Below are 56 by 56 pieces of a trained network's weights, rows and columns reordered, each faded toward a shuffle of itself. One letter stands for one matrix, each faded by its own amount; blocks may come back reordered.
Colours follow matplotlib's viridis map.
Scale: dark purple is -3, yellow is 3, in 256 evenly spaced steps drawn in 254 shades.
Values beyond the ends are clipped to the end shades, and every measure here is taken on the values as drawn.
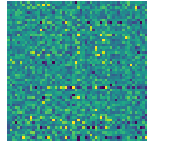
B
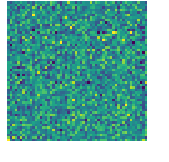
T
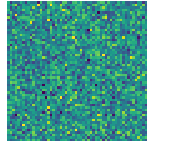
T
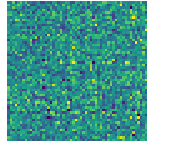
T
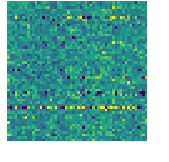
B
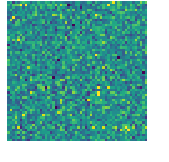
T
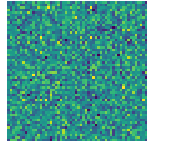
T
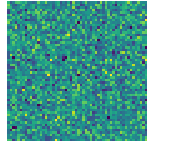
T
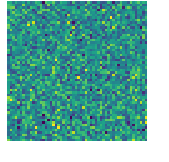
T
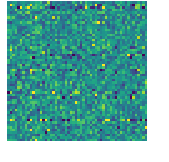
B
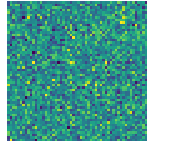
T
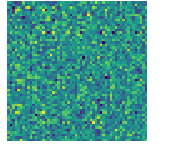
T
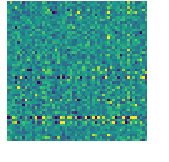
B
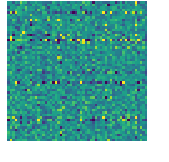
B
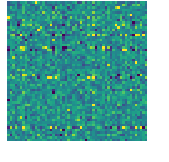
B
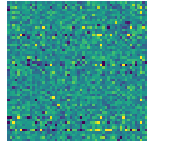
B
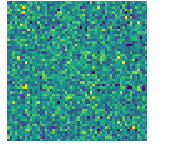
T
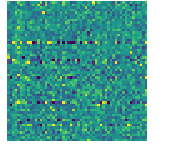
B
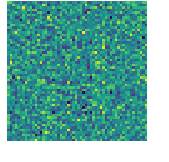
T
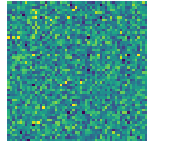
T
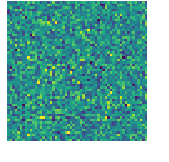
T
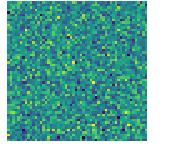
T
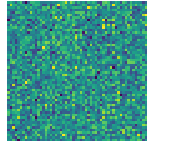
T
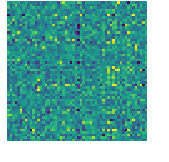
B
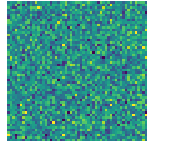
T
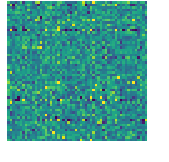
B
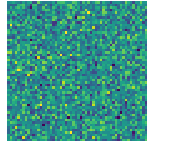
T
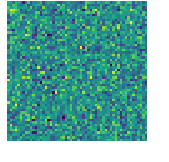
T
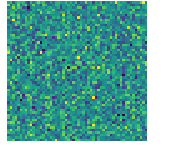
T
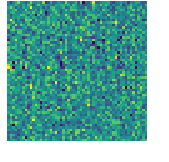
T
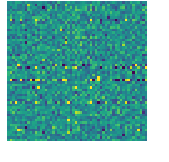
B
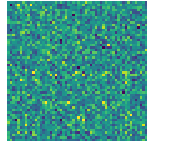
T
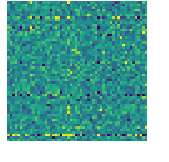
B
